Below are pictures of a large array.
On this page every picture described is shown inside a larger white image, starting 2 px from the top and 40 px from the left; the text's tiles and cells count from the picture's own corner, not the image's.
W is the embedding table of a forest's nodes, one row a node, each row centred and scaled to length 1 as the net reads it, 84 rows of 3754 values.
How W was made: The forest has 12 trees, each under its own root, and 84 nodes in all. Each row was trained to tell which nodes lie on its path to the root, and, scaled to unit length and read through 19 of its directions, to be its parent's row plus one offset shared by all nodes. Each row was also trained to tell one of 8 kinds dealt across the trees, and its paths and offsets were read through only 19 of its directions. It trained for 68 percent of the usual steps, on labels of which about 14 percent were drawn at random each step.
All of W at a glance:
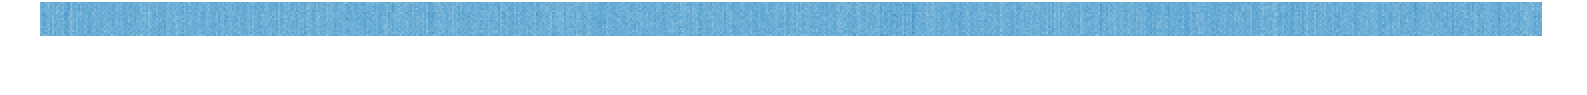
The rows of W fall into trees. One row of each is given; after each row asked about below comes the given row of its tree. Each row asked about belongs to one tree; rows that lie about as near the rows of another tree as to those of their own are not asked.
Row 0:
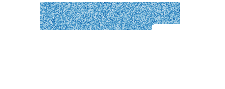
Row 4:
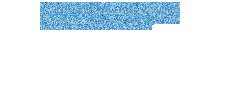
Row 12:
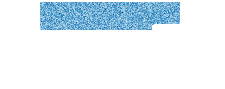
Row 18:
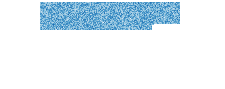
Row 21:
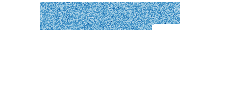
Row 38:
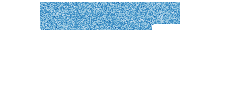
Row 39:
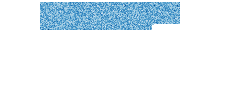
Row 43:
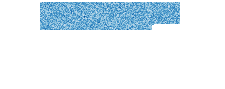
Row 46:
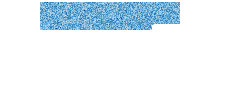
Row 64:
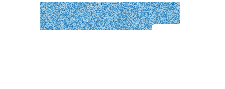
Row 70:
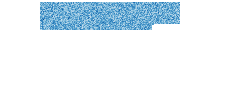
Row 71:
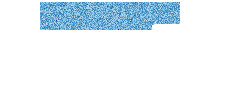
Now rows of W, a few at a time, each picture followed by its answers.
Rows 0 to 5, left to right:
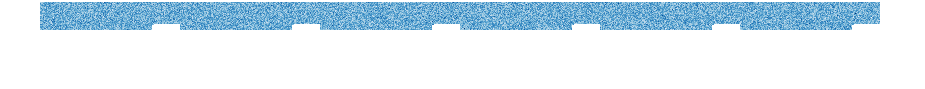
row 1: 18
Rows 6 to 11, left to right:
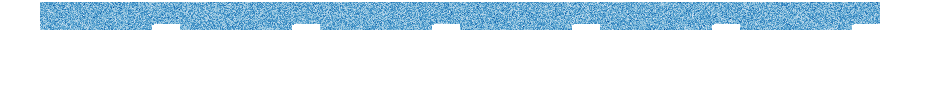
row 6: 46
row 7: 70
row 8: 39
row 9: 21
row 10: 4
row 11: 43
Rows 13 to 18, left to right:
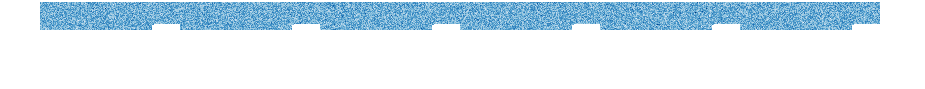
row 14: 21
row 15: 0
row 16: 39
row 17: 12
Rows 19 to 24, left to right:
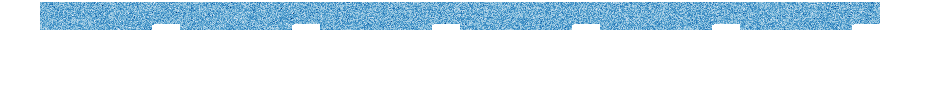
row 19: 46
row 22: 71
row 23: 0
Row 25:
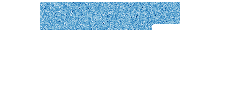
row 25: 12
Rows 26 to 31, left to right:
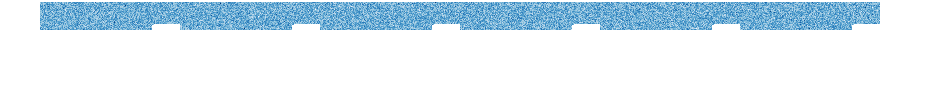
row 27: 46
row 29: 4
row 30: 12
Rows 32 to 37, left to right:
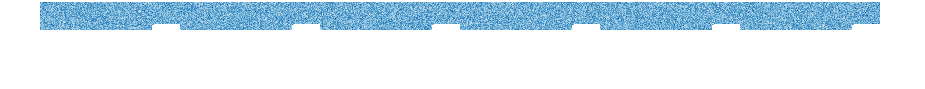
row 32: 38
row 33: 12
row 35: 71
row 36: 12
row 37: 46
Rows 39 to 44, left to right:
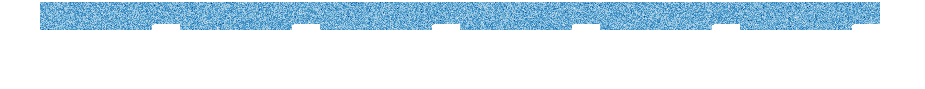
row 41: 12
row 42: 39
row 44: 12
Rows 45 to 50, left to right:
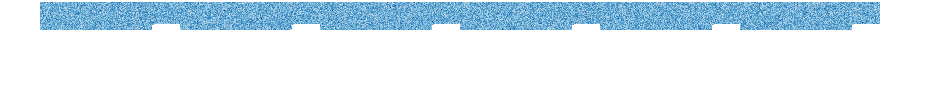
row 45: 39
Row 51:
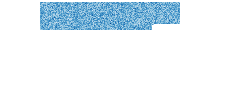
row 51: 64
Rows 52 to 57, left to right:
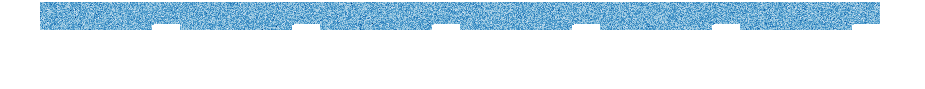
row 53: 46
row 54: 46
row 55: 70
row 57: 38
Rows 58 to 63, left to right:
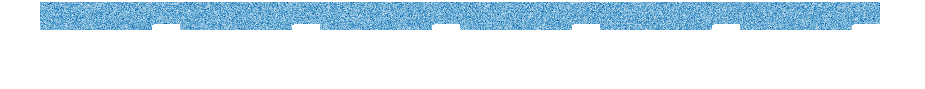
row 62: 71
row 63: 12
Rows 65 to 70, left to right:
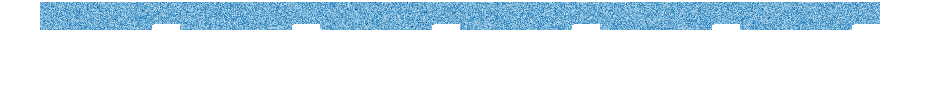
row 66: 38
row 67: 46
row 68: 43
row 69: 70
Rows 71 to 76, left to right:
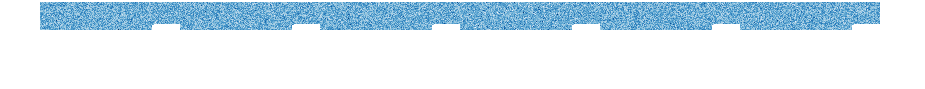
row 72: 43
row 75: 39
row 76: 38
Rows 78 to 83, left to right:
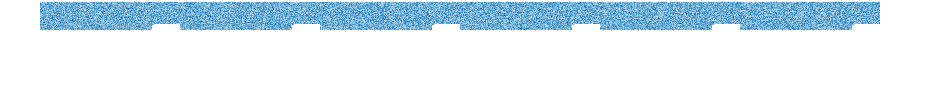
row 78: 43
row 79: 46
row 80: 4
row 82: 71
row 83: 71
